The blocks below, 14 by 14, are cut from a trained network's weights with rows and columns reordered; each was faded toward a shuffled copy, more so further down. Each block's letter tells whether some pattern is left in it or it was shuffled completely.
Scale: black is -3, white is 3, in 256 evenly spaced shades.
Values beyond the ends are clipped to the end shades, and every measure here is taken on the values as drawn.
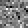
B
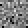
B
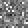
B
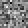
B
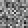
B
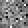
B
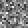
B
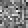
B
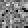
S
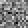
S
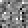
S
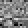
S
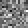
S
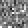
B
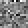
S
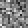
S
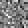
B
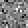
B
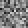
S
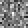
B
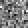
B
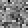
B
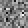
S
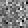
S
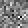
S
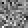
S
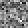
S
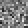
B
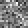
B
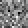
B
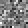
B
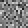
S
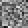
S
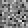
B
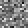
S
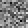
B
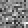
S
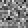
B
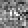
S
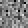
S
